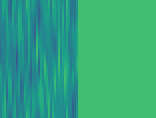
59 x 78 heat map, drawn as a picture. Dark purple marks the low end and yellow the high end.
The table splits into one row of 2 panels. Panel 1,1: middling, streaked downward. Panel 1,2: high, flat.
